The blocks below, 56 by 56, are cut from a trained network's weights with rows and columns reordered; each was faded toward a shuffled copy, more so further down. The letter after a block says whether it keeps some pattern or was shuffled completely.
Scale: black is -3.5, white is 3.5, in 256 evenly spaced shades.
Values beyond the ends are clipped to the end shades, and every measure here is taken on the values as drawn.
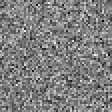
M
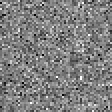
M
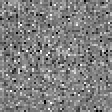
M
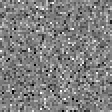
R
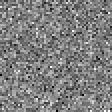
R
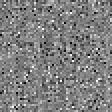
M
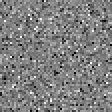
R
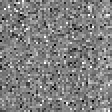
M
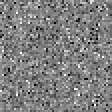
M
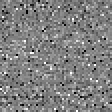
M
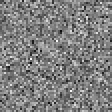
M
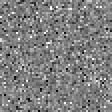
R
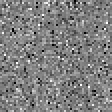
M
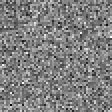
M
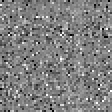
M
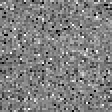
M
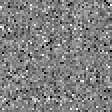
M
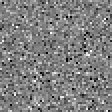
R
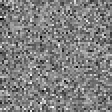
M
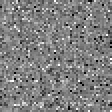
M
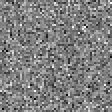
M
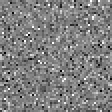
R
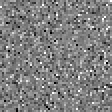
R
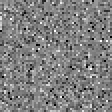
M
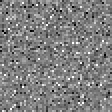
R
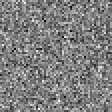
R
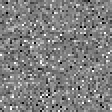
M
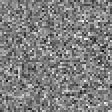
M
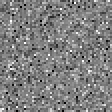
R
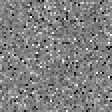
R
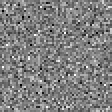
M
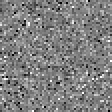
R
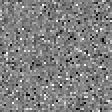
R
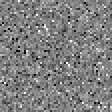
R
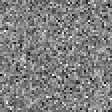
M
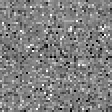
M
